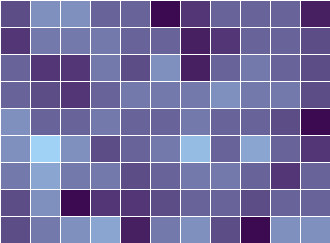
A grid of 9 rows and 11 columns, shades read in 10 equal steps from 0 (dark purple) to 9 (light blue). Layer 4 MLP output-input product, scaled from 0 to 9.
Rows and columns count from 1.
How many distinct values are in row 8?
5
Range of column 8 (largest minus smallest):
4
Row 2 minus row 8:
-1 -1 5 3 2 1 -3 -2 1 0 -1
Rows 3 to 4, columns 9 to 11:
5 4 3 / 5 5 3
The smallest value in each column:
2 2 0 2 1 0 1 2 0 2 0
